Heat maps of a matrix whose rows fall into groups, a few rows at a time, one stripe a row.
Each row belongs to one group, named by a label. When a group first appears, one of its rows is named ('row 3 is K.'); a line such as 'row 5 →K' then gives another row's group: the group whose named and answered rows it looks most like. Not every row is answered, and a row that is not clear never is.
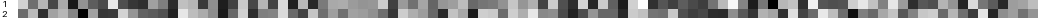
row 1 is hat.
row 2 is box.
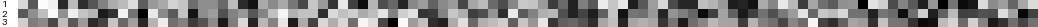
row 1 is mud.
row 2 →box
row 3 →hat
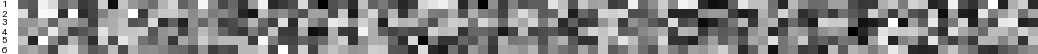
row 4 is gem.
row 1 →gem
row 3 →box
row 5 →mud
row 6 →hat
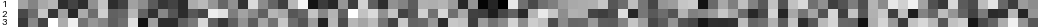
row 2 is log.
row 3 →box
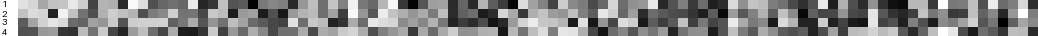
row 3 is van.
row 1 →van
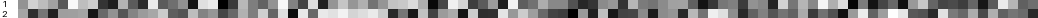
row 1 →box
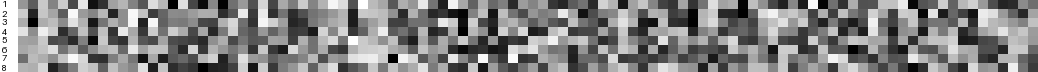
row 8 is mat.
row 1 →hat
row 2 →mud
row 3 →mud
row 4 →mud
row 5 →log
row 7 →box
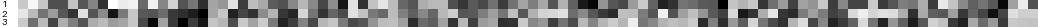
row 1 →van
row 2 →log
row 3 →mat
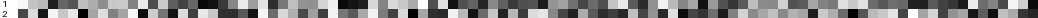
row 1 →mat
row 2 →box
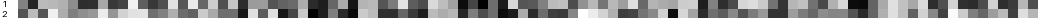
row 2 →gem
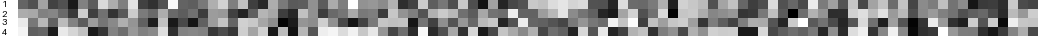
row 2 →log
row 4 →hat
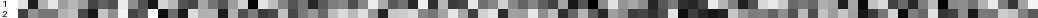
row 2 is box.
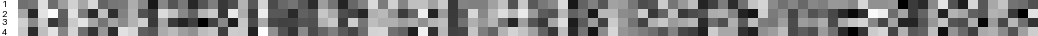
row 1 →mat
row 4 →mud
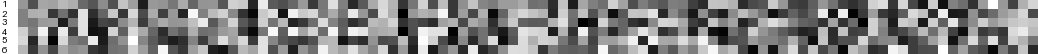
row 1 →mud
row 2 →van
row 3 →mud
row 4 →van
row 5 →mat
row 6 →hat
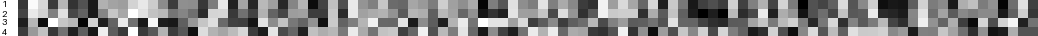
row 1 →van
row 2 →van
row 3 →box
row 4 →log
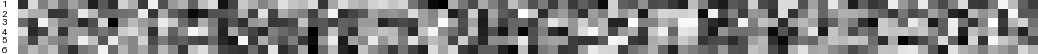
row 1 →box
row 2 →mat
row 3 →gem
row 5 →mat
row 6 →gem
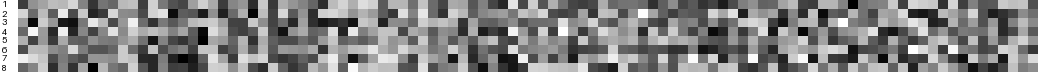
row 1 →box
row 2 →hat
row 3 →gem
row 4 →van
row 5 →mat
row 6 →box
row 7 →mat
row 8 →log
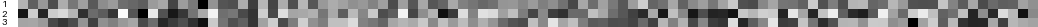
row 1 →hat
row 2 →box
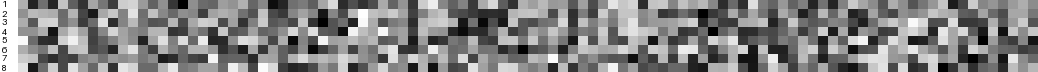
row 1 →mat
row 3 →gem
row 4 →van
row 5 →hat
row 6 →gem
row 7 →log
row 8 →mud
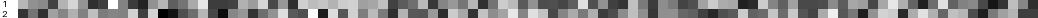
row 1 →hat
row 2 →box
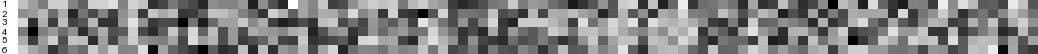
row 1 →van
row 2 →log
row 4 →gem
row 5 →gem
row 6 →mat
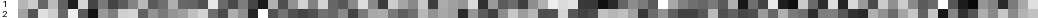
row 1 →log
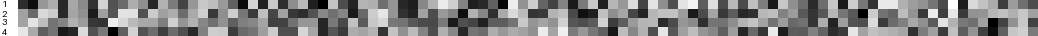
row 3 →van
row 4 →log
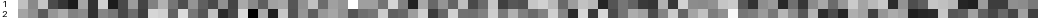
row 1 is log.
